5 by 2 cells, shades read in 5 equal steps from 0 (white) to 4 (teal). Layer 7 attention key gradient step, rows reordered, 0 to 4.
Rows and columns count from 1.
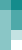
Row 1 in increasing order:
3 4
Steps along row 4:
down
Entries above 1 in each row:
2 2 2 1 1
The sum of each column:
11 11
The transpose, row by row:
3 2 2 2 2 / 4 3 3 1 0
